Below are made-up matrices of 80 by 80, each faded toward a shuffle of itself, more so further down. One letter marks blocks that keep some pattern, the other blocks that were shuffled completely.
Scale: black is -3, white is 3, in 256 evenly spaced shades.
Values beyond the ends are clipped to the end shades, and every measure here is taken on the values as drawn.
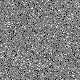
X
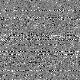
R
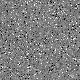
X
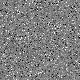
X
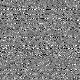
R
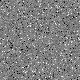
X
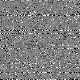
R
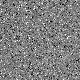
X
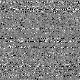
R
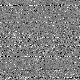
R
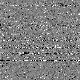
R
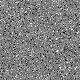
X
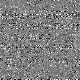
R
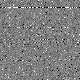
R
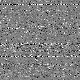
R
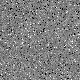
X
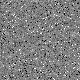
X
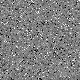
X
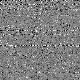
R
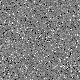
X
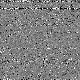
R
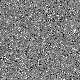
X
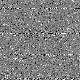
R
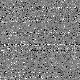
R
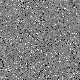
X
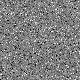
X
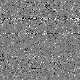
R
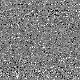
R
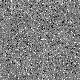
X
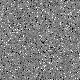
X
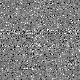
R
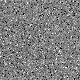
X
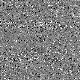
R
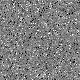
X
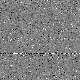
R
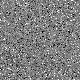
X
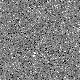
X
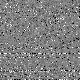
R
